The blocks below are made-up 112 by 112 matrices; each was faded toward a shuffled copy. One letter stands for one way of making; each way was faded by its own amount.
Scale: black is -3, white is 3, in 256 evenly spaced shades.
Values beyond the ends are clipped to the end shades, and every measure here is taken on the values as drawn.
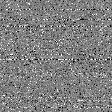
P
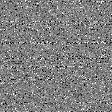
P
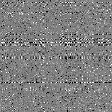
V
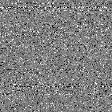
P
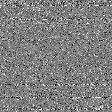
P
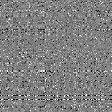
V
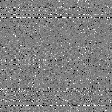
V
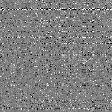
V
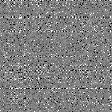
V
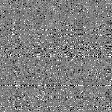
V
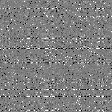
V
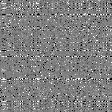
V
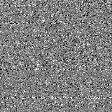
P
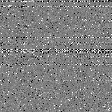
V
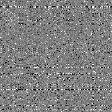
V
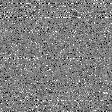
P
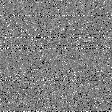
P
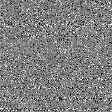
P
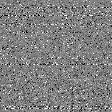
P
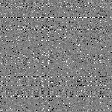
V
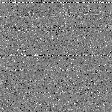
P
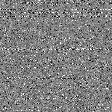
P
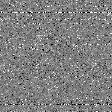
P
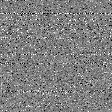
P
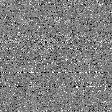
P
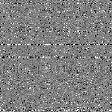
V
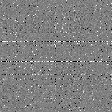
V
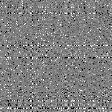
V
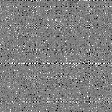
V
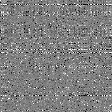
V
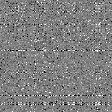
V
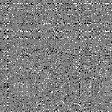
V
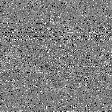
P
